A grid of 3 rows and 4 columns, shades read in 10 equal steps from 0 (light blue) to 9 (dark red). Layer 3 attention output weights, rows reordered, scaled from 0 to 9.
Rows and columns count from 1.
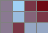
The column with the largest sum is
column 4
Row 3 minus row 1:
0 7 -5 -7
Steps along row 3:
up down same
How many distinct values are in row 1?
4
